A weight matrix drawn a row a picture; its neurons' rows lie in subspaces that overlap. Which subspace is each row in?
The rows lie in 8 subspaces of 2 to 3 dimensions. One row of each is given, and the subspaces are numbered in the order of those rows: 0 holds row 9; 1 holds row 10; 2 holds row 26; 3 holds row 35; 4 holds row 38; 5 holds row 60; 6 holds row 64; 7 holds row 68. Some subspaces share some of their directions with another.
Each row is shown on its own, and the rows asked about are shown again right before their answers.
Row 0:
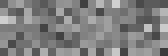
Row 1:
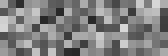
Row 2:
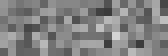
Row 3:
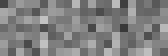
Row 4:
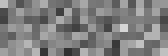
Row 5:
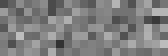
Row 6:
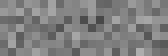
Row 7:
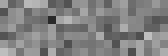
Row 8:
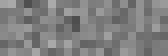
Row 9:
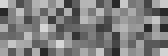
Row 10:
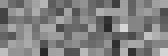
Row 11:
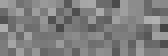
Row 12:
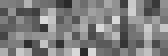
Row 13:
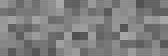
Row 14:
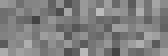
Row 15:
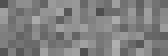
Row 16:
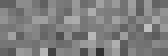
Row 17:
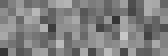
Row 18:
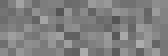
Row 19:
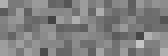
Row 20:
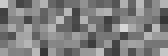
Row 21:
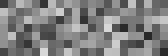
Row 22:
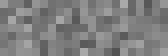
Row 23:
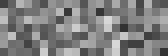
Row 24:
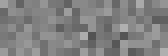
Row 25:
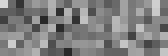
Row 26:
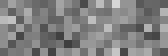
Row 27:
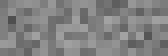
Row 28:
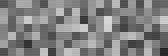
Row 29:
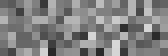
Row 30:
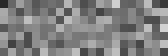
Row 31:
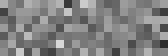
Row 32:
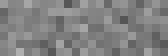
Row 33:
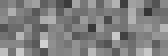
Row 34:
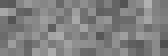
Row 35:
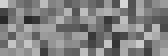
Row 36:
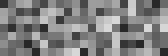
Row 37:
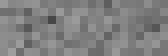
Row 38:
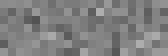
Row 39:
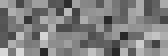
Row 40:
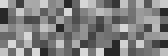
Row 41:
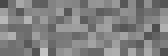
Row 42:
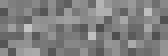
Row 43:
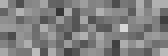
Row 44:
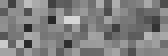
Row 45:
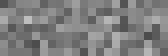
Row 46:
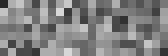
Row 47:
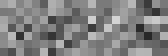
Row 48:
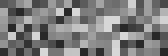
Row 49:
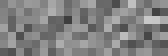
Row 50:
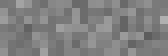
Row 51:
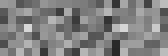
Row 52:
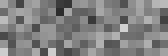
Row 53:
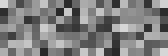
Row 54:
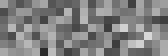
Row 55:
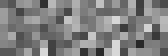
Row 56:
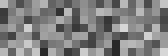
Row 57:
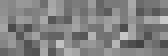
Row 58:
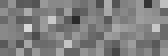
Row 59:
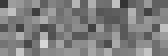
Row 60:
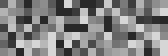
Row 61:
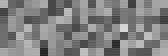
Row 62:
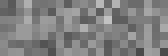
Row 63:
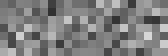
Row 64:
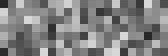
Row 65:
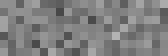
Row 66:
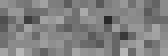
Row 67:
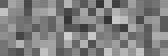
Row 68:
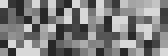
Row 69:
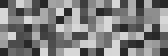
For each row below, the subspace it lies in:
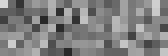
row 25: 7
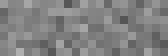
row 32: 5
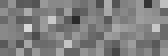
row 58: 1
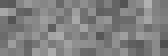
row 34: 2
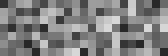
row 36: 6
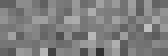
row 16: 7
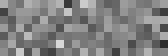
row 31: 5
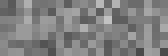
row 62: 5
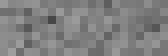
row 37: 1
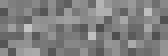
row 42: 7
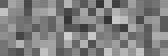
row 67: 5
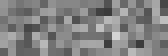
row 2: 7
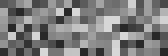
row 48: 6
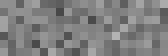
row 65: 3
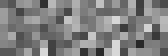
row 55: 7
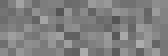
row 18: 4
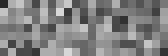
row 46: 7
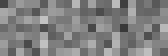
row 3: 6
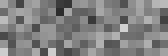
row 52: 3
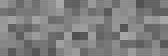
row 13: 0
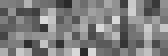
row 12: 6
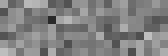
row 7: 1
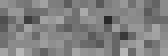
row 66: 3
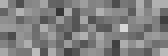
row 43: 3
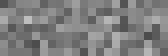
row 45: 3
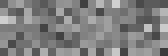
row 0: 2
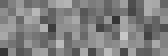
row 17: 6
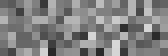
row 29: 7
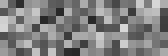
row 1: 3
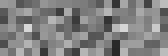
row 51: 1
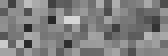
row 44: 1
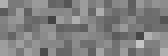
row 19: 1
